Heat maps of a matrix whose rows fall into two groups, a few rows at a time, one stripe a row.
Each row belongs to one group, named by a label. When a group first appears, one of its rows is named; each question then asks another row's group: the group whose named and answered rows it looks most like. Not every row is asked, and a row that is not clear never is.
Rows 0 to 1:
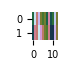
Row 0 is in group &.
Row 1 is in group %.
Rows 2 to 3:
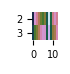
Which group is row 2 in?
&
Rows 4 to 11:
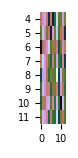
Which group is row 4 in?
&
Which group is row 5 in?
&
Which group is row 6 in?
%
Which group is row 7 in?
&
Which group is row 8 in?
&
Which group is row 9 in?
&
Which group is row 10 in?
%
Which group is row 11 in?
&
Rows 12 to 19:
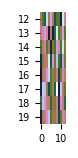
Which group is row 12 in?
%
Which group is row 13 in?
&
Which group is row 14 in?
&
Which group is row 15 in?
%
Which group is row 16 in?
%
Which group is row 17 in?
&
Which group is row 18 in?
&
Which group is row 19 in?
%
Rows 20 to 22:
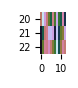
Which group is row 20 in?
&
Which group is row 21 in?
%
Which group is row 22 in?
%
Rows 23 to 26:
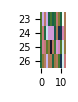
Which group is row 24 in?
%
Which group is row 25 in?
&
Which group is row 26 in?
%
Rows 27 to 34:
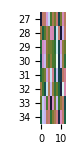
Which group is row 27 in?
%
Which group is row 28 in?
%
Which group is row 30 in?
&
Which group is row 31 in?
%
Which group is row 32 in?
%
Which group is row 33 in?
&
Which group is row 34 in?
&
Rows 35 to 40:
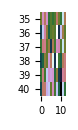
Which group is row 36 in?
&
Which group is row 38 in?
%
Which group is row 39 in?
%
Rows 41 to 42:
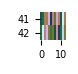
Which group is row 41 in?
%
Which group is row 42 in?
&
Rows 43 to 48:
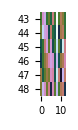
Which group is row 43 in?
&
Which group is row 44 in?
&
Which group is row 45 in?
%
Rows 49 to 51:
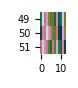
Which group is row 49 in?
&
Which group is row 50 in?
%
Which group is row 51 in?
&
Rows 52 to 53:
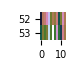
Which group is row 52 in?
%
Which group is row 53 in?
%
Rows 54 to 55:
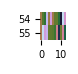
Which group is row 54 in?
%
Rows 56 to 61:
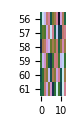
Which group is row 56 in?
&
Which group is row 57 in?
%
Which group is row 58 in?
%
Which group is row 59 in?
&
